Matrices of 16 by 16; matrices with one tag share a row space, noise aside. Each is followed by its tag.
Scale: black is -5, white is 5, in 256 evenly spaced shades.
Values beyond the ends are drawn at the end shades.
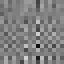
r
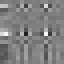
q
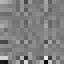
q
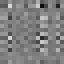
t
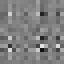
t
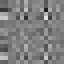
q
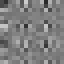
q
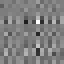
r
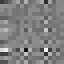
q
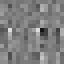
t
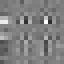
q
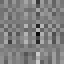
r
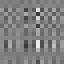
r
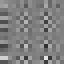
q
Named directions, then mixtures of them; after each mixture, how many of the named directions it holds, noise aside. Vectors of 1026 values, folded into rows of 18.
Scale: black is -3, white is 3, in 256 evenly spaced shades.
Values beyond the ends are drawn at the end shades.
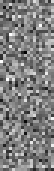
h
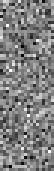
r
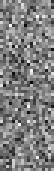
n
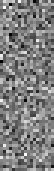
two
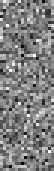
one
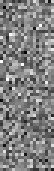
one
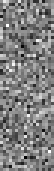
one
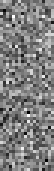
three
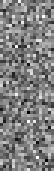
two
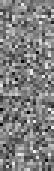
three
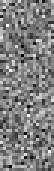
one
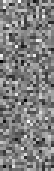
three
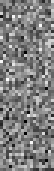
two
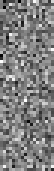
three
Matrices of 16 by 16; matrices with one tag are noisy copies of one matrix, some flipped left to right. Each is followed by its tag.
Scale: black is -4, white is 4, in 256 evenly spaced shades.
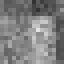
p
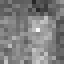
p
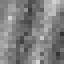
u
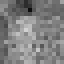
p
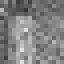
p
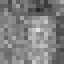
p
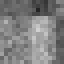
p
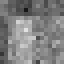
p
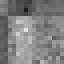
p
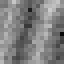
u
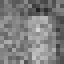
p
